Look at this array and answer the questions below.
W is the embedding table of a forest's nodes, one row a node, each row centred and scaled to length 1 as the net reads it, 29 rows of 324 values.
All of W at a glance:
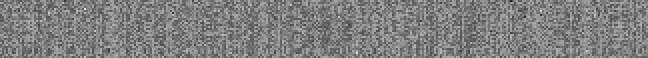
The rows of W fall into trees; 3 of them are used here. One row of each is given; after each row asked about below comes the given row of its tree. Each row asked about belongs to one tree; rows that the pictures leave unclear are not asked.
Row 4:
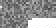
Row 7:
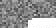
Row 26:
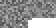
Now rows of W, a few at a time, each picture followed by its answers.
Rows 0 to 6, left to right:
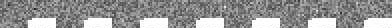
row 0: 26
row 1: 4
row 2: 26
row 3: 7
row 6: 4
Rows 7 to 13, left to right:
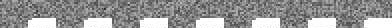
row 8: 7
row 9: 26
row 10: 7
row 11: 4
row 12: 7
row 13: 4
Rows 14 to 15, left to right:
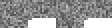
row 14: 7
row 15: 4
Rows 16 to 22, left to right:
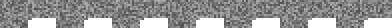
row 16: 26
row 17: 4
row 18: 7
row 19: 4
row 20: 7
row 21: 26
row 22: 7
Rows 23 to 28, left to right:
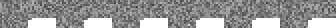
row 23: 4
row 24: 26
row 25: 26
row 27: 7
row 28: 4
